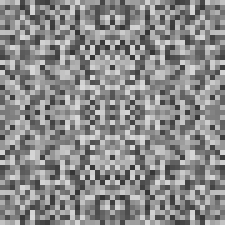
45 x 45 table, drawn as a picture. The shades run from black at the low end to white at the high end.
Slope: none. Histogram: flat. Stripes: none. Grain: fine. Mirror symmetry: left to right and top to bottom.
